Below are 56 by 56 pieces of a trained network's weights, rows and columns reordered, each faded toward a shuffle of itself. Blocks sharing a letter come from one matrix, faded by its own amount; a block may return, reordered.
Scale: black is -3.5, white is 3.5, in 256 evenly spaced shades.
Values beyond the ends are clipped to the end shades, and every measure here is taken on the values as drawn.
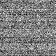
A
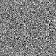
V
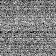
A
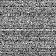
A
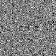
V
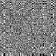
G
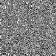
V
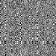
G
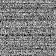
A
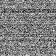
A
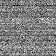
A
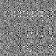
G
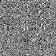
V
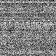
A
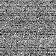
A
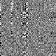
G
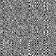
G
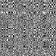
G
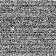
A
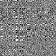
G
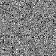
V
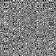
G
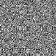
V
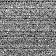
A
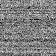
A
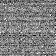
A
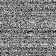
A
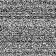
A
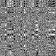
G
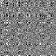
G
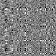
G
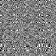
G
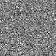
V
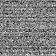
A
